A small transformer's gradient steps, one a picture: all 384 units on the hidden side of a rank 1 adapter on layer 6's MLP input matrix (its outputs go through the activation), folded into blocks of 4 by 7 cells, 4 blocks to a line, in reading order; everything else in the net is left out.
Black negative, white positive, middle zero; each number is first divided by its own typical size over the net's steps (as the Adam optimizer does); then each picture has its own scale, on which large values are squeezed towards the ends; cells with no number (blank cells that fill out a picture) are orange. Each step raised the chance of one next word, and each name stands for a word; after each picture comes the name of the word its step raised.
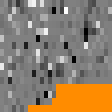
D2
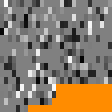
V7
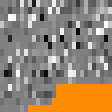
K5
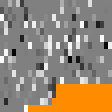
K5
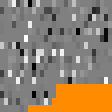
D2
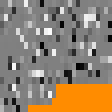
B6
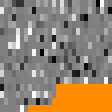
V7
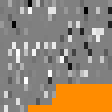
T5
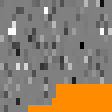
T5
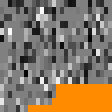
B6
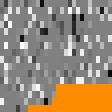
T5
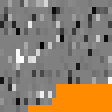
D2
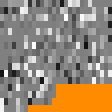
B6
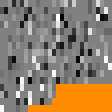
V7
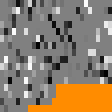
V7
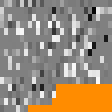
K5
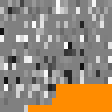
B6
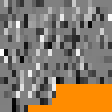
V7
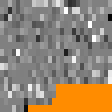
D2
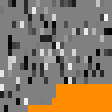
B6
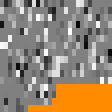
B6
